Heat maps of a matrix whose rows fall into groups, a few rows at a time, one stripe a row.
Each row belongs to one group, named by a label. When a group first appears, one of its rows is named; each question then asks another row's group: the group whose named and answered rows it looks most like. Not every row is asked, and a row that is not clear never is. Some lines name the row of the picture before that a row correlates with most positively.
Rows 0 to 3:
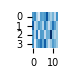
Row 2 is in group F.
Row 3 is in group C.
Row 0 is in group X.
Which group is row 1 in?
C
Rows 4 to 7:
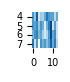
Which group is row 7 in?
F
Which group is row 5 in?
F
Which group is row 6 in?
F
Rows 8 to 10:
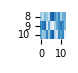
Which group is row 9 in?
F
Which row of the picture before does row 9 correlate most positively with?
6
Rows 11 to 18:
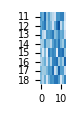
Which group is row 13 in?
C
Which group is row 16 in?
X
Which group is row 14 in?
X
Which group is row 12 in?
F
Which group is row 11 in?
F
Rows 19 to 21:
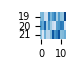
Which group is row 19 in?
X
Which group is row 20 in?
F
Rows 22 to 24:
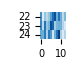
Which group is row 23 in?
C
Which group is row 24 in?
F
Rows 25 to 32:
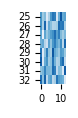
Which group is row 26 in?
F
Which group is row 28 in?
X
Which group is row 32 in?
F
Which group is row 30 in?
C
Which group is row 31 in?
X
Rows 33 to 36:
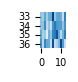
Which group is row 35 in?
X
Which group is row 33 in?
X
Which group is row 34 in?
X
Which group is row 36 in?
C
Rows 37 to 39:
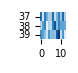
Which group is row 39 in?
F
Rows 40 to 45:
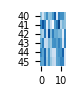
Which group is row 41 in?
F
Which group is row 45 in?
F
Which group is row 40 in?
C
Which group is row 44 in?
F
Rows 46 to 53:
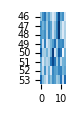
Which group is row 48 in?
F
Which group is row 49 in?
C
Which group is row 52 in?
X
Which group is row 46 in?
F
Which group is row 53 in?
X
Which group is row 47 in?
F
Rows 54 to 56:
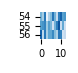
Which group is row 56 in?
C
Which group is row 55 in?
F
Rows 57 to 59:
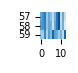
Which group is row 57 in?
F
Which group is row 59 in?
X
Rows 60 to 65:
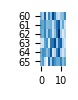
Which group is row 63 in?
C
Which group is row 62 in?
F
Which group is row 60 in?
X
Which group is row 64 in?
F
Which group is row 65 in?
X
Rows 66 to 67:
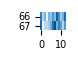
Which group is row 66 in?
X
